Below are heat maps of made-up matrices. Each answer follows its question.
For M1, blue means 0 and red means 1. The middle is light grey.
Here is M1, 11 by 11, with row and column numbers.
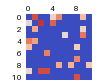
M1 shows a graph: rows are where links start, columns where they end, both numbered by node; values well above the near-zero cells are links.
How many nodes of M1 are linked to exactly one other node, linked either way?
3
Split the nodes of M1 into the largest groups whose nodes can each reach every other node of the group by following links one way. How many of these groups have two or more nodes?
1
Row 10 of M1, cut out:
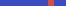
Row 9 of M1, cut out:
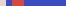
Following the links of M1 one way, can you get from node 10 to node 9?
yes
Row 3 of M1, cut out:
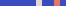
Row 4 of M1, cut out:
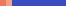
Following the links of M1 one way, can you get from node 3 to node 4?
yes
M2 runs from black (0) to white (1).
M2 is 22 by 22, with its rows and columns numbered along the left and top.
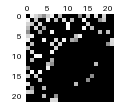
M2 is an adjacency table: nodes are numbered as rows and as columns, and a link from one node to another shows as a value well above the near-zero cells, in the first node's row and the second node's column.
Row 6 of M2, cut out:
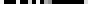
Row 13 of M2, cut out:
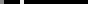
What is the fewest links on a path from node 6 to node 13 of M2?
2
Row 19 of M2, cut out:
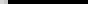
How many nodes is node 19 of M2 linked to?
2
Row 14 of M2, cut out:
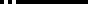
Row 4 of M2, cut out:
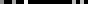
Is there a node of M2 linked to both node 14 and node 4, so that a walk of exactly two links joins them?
yes
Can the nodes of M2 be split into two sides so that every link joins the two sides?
no
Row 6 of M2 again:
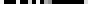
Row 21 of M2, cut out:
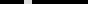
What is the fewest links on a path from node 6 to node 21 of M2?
1
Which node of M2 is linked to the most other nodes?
node 0
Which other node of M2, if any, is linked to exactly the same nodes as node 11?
node 9
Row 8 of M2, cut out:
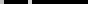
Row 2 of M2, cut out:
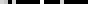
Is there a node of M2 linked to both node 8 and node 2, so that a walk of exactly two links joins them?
yes
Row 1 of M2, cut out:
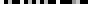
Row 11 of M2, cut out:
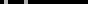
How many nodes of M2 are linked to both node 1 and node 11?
0
